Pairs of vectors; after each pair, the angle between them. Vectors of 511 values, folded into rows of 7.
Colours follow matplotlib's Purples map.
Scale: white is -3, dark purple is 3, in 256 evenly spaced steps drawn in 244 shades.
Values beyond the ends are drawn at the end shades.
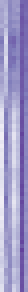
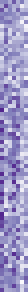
partly opposed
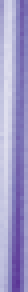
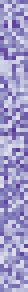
orthogonal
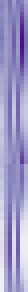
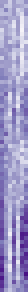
nearly opposite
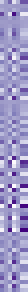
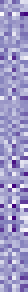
nearly opposite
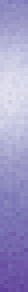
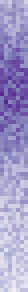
nearly opposite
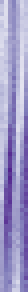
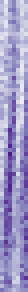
nearly parallel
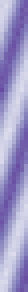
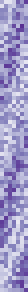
partly aligned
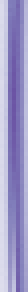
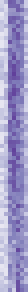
nearly parallel
